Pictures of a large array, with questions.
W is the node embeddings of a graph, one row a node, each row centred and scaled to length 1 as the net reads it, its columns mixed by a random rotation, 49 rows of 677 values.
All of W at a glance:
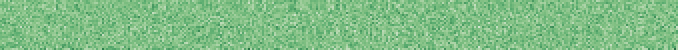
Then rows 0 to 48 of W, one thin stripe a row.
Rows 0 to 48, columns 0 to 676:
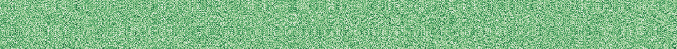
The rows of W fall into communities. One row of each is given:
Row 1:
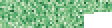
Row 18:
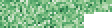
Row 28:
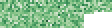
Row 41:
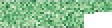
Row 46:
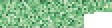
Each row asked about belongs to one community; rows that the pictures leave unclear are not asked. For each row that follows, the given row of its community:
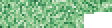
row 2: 18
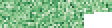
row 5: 1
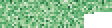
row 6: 46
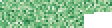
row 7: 1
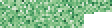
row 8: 1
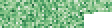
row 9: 1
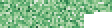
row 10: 28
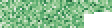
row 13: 41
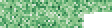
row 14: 28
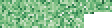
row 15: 46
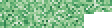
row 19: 28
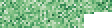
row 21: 46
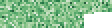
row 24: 1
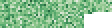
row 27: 18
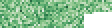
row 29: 18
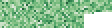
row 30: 41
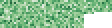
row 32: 46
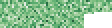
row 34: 46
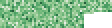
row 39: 1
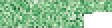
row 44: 28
